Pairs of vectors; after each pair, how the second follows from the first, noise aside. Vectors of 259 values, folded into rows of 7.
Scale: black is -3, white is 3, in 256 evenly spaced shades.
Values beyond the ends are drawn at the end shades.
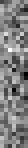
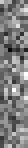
negated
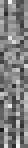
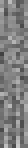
shrunk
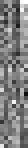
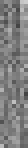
shrunk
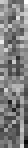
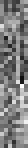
wrapped around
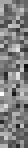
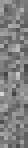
shrunk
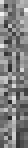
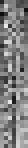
negated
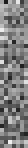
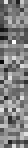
negated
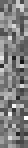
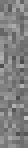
shrunk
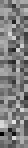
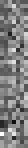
negated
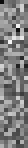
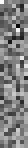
negated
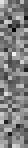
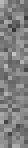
shrunk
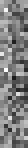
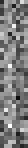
wrapped around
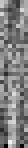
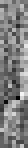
wrapped around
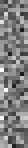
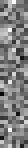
wrapped around
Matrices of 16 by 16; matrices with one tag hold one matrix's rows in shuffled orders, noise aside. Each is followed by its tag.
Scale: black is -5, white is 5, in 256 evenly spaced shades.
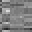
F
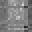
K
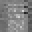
K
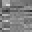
F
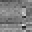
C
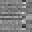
C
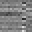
C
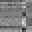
C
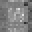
K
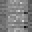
K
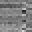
C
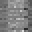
K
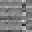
C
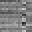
C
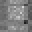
K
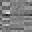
F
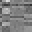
F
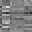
F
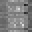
K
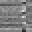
C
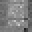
K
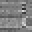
C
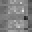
K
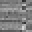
C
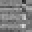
C
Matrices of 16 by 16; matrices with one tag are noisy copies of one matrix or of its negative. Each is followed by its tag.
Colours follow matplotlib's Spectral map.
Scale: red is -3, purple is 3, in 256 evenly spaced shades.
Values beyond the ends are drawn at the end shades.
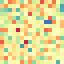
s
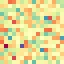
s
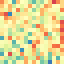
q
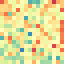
q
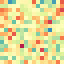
s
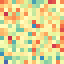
q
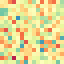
s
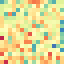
q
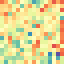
q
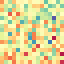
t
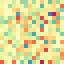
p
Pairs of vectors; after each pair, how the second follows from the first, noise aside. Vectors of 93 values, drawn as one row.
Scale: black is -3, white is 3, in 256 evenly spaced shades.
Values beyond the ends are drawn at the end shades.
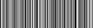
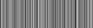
shrunk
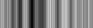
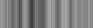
shrunk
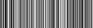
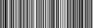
copied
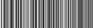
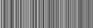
shrunk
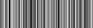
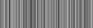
shrunk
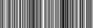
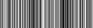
copied
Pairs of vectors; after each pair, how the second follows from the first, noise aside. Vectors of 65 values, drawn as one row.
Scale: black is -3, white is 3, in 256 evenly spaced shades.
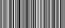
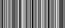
shuffled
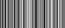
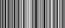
copied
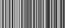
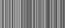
shrunk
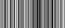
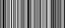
shuffled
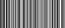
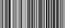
shuffled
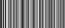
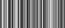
shuffled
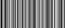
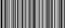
copied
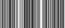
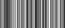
shuffled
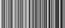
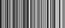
negated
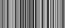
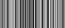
copied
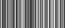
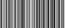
negated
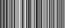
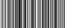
negated
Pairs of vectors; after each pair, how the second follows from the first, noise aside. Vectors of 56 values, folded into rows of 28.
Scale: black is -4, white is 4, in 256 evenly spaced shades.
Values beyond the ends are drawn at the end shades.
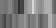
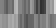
wrapped around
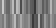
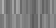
shrunk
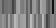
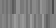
shrunk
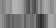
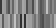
shuffled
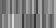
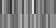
shuffled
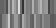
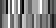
scaled up
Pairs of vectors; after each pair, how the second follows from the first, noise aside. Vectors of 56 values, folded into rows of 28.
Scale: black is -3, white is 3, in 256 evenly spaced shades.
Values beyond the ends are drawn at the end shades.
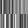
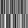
sign-scrambled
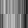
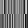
sign-scrambled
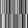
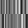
sign-scrambled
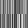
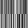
negated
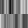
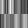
negated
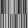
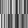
shuffled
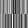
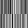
negated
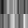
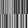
shuffled
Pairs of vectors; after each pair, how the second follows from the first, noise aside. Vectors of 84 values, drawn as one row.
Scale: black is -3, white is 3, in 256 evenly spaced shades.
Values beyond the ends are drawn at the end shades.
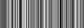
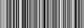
negated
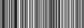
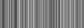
shrunk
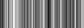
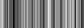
negated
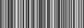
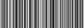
negated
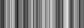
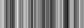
negated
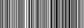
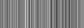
shrunk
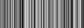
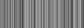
shrunk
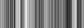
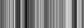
negated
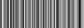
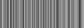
shrunk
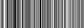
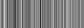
shrunk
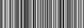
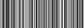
negated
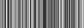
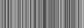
shrunk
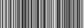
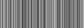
shrunk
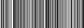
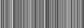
shrunk
